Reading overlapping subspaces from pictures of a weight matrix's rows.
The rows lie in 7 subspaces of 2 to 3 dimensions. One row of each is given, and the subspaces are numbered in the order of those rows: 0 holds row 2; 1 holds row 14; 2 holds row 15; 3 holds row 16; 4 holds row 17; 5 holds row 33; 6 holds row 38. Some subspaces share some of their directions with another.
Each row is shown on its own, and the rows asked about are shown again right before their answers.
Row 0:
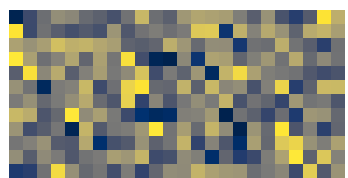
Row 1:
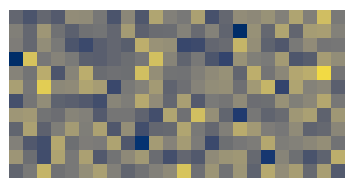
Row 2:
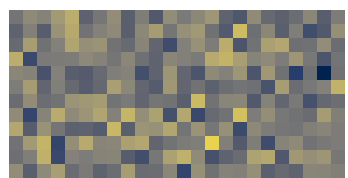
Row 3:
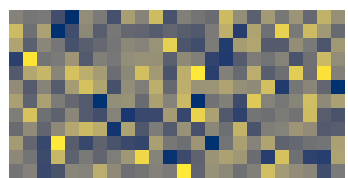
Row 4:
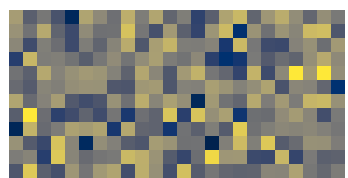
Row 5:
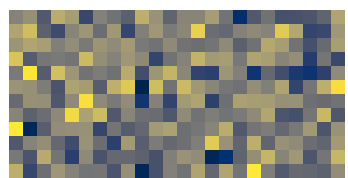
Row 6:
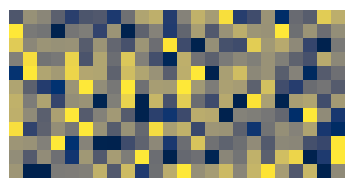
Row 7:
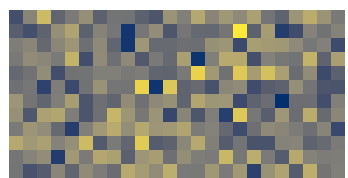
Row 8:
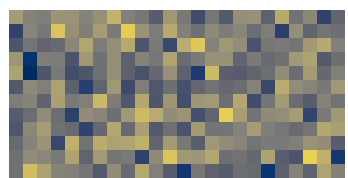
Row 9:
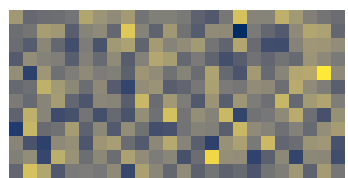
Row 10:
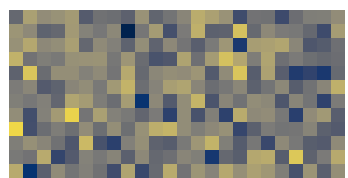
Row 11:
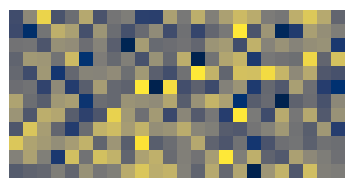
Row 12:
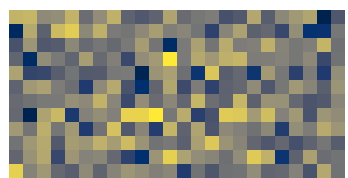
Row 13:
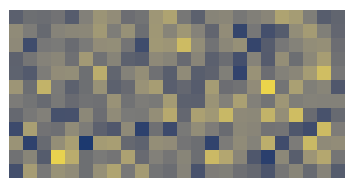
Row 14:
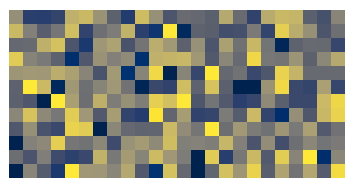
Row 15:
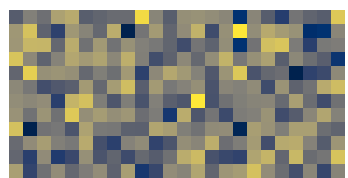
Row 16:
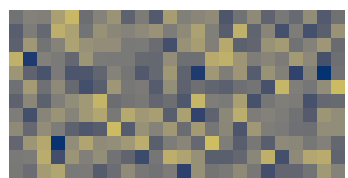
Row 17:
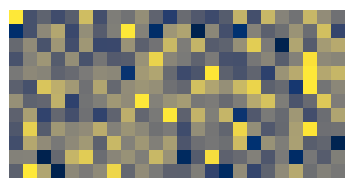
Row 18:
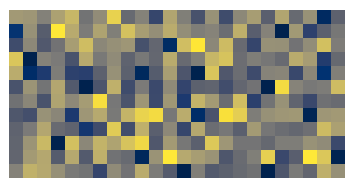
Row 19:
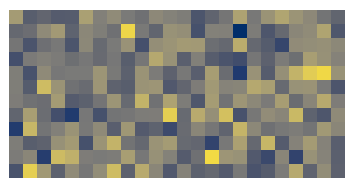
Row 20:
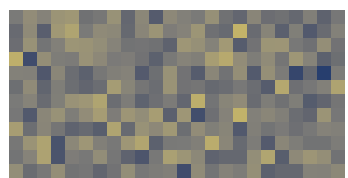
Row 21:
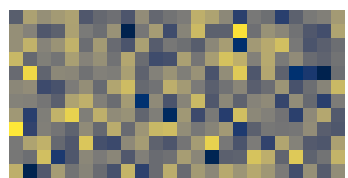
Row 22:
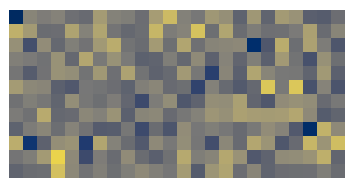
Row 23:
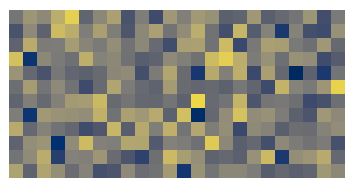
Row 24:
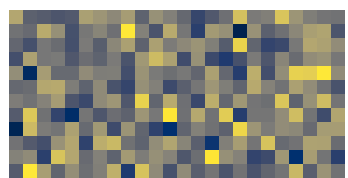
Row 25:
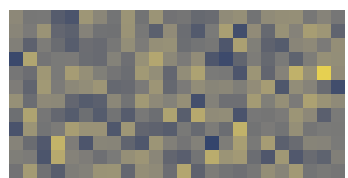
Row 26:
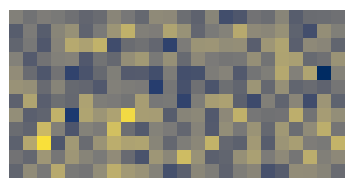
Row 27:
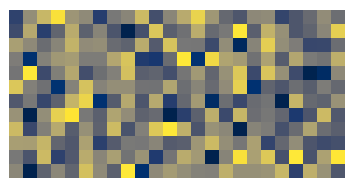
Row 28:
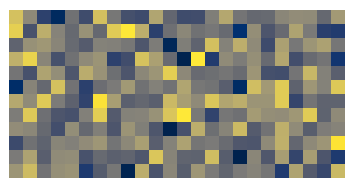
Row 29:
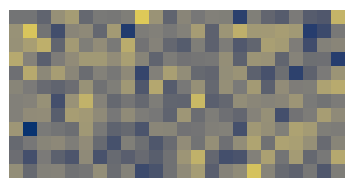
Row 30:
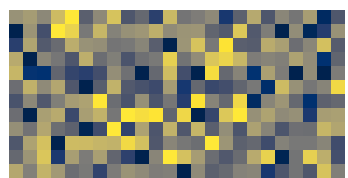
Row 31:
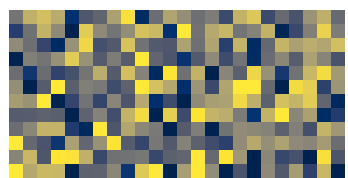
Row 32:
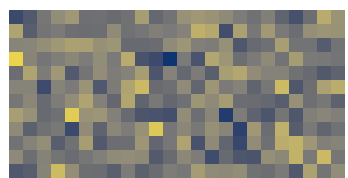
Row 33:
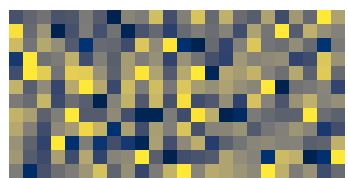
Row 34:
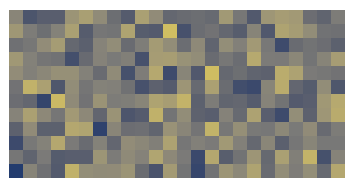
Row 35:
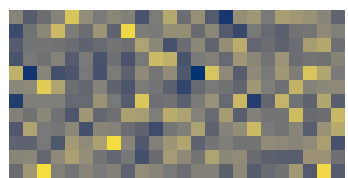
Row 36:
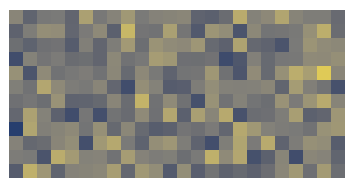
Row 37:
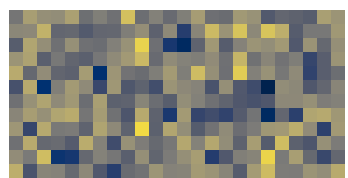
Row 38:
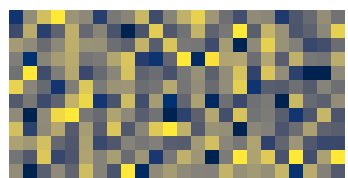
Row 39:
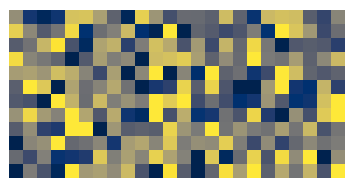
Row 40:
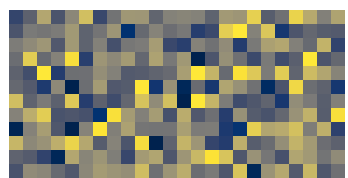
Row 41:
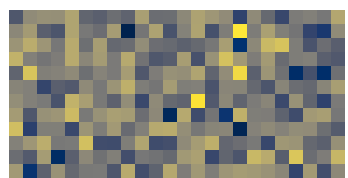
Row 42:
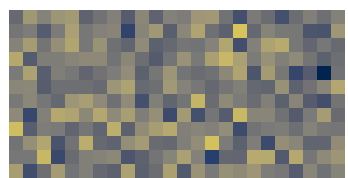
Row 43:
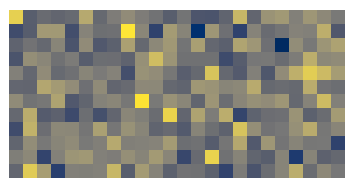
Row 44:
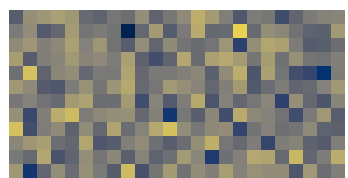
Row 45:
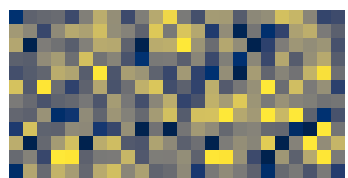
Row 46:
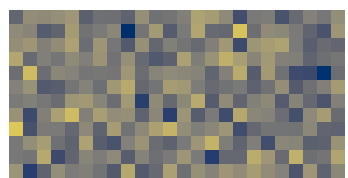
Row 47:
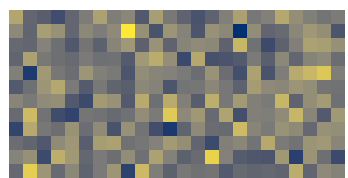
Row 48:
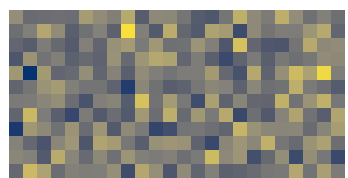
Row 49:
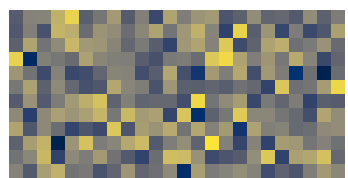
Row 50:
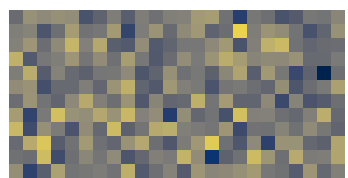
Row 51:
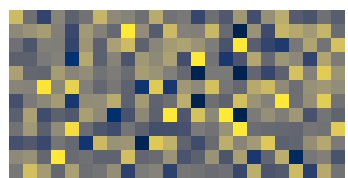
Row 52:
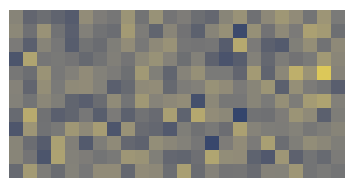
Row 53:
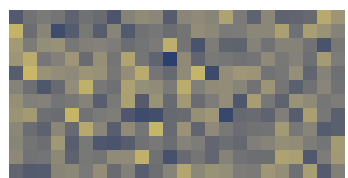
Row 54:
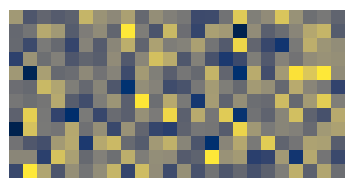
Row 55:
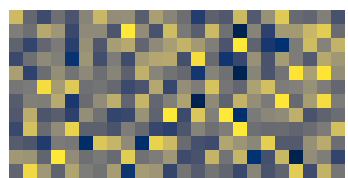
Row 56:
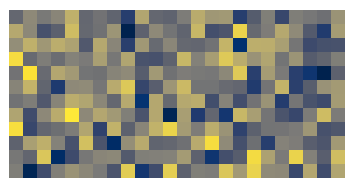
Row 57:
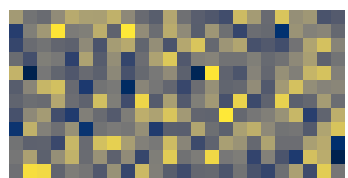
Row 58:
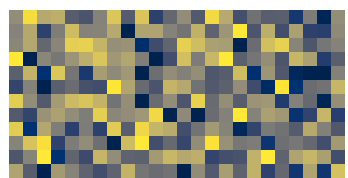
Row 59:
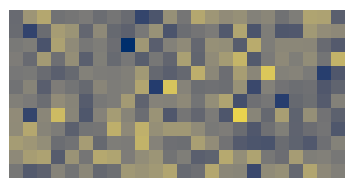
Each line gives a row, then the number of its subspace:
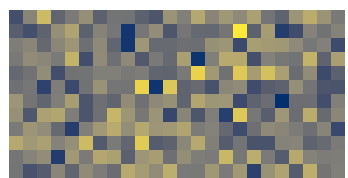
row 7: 2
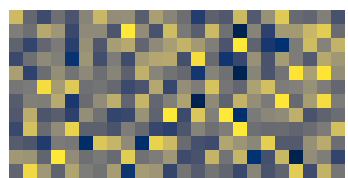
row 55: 2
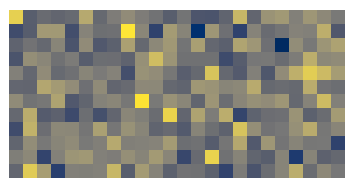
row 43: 4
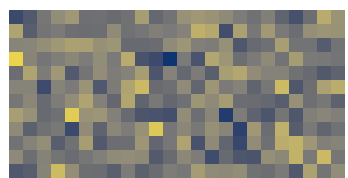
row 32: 3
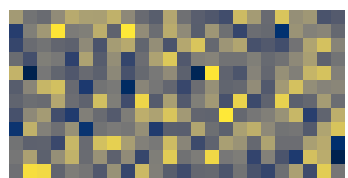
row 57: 0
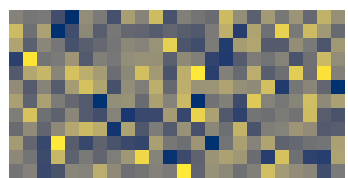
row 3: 3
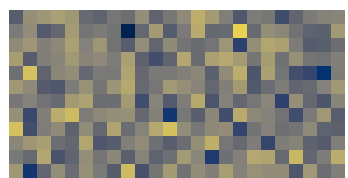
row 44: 6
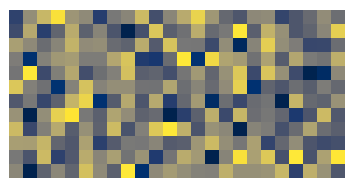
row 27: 6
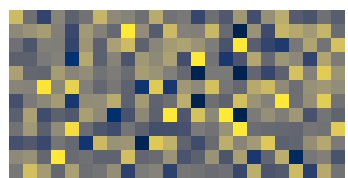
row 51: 2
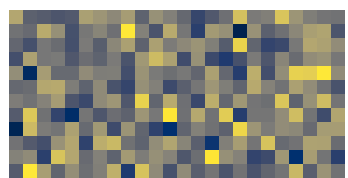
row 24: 6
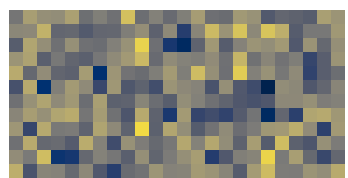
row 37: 4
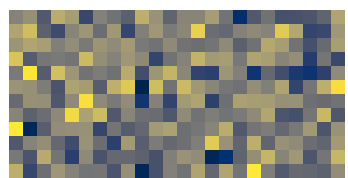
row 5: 2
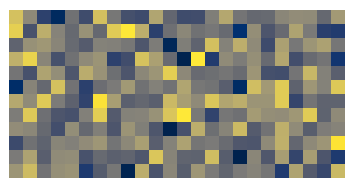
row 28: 6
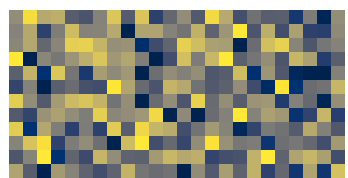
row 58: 5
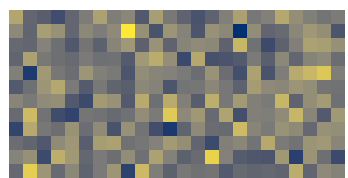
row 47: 6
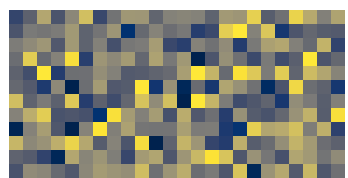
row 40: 2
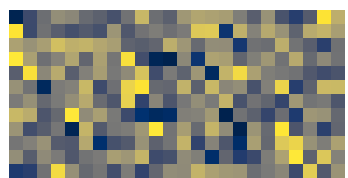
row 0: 3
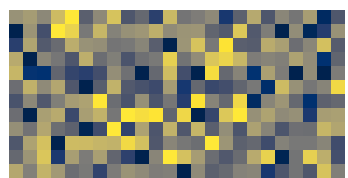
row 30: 3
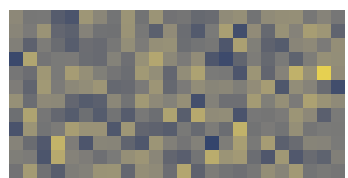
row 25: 3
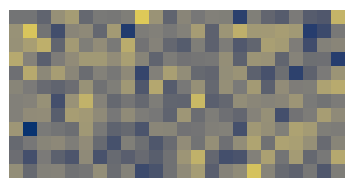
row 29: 2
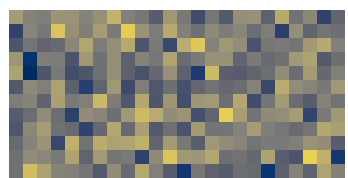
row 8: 5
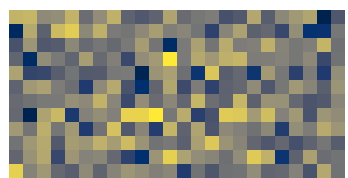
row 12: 3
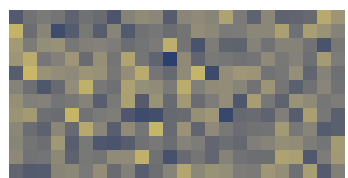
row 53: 3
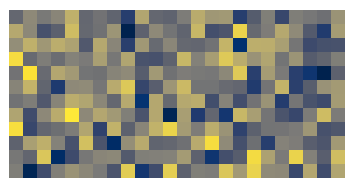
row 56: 1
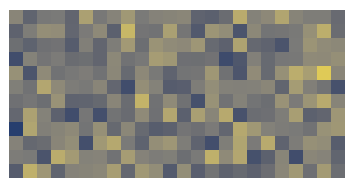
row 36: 6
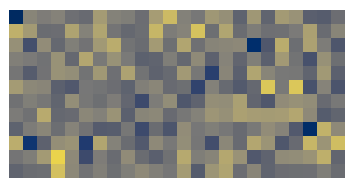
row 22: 4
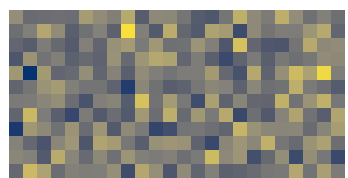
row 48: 4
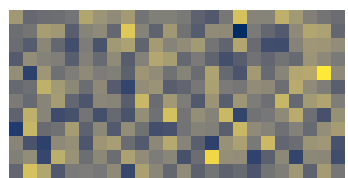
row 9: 0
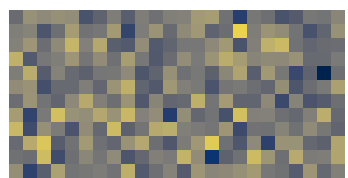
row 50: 0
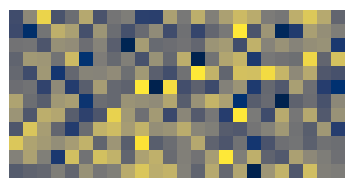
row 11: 2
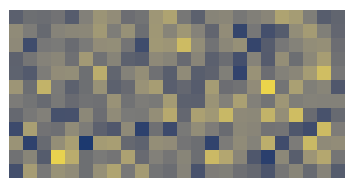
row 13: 4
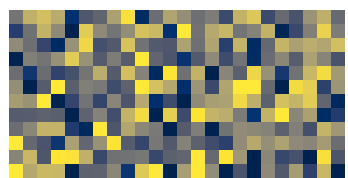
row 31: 1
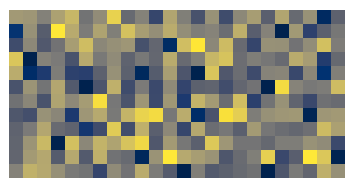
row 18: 5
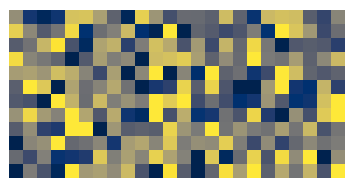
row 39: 1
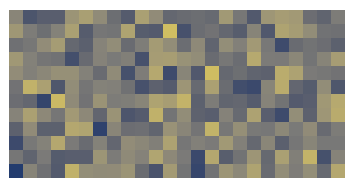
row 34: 1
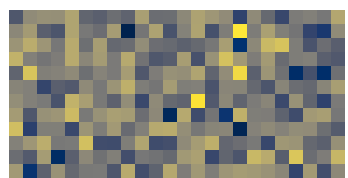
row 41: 2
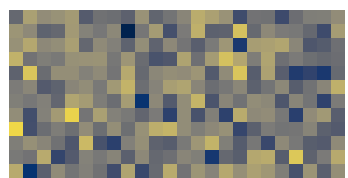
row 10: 0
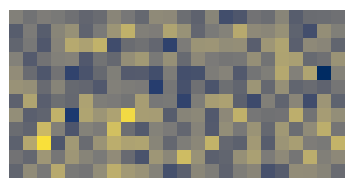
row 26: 0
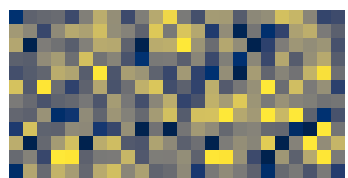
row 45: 4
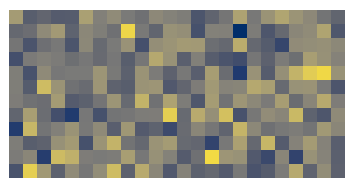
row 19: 4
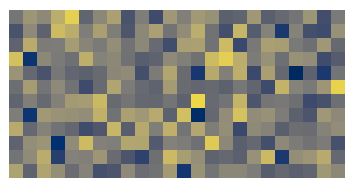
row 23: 0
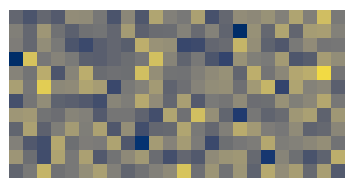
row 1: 5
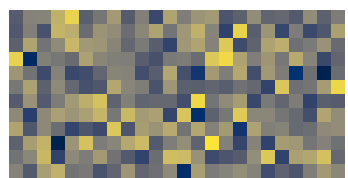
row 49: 3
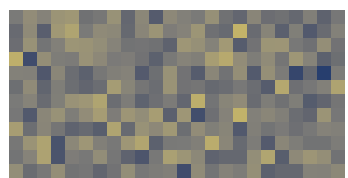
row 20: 5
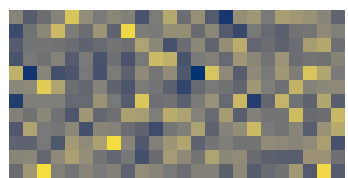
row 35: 5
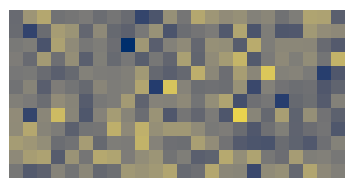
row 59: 2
